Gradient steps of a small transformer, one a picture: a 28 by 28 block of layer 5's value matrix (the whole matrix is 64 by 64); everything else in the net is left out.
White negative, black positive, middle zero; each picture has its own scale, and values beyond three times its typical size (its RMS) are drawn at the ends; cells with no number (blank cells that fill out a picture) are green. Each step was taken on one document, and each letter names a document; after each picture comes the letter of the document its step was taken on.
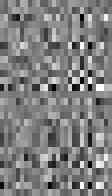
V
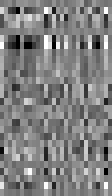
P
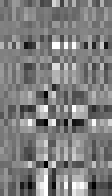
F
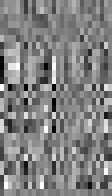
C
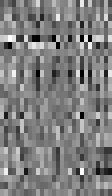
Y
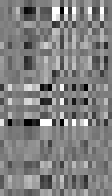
F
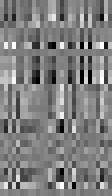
Y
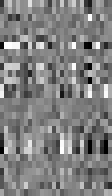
C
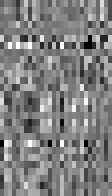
C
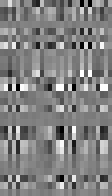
Y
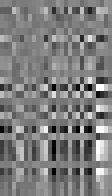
V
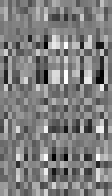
V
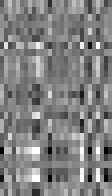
C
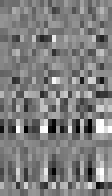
V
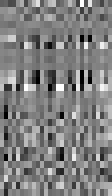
Y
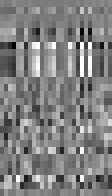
Y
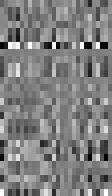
C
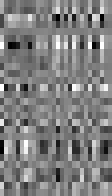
P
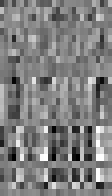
V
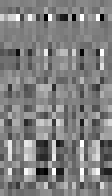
P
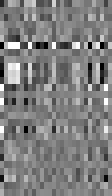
C
